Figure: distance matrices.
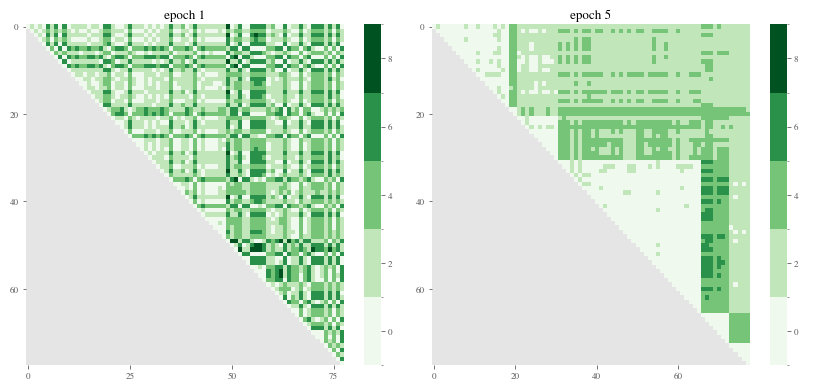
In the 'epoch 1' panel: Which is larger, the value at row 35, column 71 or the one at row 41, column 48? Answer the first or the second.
the second
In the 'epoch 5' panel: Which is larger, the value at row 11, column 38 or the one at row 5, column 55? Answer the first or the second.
the first
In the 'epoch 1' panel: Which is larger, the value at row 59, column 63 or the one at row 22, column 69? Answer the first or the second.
the first
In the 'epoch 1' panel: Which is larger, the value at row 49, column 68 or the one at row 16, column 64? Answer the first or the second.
the first
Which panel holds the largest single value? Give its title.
epoch 1
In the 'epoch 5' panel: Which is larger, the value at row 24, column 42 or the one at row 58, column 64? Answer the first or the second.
the first
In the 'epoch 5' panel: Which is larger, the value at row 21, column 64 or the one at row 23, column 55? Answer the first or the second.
the second
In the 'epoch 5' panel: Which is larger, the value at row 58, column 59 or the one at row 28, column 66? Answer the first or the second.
the second
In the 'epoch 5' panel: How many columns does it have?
78
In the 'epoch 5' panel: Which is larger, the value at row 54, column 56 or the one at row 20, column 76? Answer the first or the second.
the second
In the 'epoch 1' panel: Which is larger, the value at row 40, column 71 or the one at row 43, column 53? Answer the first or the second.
the first
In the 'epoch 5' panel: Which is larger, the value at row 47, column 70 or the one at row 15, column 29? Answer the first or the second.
the first
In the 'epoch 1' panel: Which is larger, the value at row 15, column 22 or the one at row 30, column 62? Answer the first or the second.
the second
